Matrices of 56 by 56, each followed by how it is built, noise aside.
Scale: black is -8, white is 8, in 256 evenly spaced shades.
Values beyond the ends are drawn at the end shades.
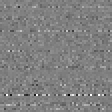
uneven rows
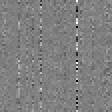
uneven columns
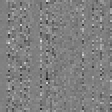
uneven columns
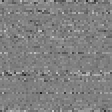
uneven rows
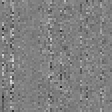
uneven columns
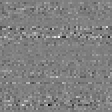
uneven rows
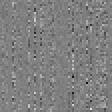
uneven columns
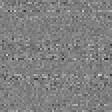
uneven rows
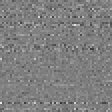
uneven rows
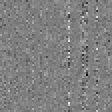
uneven columns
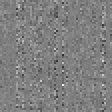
uneven columns
